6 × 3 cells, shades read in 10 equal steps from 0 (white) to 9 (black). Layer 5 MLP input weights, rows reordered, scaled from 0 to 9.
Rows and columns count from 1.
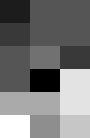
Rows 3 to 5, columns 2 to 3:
5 7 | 9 1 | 3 1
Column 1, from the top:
8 7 6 6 3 0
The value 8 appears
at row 1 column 1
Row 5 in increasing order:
1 3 3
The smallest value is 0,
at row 6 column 1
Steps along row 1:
down same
